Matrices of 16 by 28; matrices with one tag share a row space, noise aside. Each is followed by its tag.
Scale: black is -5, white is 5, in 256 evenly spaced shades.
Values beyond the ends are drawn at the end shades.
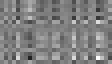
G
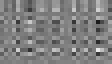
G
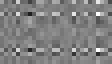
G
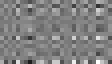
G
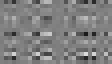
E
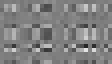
E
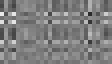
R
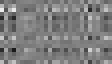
R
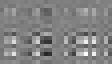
E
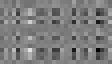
G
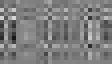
R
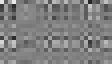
R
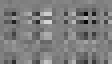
E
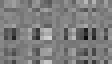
E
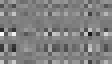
R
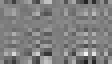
E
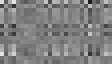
R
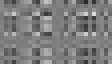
E
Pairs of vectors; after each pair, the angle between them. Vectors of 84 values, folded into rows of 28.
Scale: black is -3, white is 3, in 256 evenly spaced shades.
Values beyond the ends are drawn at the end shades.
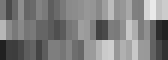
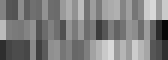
nearly parallel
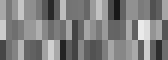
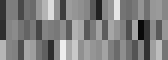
nearly opposite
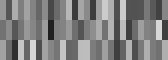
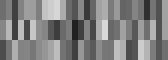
orthogonal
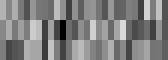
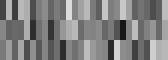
partly opposed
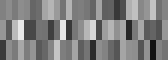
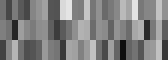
orthogonal
